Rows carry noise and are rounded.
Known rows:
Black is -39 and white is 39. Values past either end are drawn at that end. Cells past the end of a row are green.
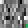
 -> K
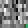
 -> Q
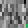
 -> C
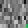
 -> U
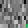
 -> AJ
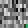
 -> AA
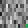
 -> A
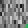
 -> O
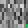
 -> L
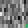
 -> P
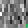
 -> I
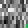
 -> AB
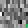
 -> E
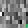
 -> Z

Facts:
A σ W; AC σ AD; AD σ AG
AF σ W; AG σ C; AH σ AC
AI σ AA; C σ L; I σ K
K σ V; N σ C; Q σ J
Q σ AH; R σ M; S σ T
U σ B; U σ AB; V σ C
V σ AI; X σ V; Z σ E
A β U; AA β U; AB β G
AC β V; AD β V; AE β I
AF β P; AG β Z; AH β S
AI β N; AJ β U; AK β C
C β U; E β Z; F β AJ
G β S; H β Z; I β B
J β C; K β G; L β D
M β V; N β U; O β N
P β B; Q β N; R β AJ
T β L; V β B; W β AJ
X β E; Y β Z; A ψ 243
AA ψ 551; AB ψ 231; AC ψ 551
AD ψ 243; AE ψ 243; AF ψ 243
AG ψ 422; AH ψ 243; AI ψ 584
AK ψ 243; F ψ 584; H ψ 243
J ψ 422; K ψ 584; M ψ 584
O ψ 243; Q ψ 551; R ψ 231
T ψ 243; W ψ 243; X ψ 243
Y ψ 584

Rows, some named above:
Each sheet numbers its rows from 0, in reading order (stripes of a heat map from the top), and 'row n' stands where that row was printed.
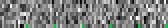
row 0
J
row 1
D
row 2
G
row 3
T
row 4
M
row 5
R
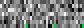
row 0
AB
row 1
AG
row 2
AC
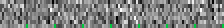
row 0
L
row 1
S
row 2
AD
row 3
D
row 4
R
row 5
AH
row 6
X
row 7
Q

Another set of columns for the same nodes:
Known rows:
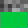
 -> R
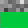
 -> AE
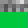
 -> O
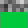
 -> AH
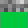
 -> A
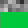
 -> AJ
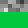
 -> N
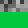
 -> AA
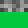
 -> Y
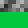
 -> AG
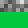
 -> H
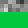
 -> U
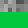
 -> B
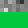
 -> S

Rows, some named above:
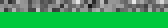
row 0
AC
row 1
K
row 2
X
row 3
Q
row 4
AD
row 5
AH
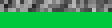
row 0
Q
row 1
AG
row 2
J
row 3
K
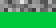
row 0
T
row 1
M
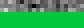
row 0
G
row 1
AB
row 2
R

